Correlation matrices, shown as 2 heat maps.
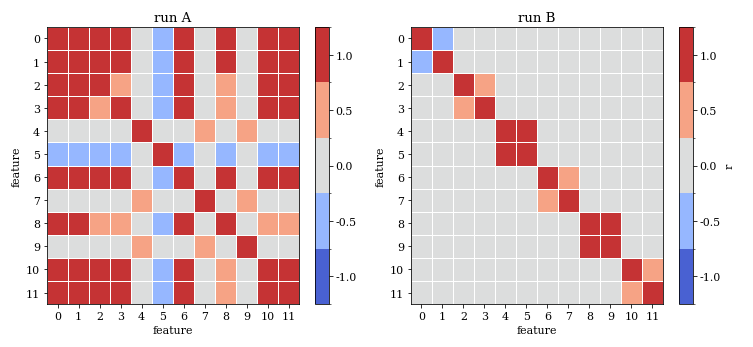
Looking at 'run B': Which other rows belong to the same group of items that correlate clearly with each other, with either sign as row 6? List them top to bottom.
7
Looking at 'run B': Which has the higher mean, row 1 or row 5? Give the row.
5
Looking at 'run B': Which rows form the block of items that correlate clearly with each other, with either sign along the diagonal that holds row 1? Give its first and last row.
0 to 1
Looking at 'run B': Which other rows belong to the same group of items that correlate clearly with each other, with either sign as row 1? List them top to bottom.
0
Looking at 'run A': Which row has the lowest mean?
5
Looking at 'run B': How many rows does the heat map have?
12
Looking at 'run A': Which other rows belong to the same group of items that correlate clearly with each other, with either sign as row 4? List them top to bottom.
7, 9
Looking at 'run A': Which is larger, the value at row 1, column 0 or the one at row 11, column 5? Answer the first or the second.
the first
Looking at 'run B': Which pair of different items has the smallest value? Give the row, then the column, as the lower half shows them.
1, 0
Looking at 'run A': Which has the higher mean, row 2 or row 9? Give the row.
2
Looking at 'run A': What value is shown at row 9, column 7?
0.5
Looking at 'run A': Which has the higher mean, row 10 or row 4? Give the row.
10
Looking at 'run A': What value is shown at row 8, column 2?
0.5
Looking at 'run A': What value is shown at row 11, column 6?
1.0
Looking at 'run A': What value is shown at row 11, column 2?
1.0
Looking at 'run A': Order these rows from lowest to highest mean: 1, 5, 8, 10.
5, 8, 10, 1
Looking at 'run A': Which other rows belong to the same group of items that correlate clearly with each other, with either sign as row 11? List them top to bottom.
0, 1, 2, 3, 5, 6, 8, 10
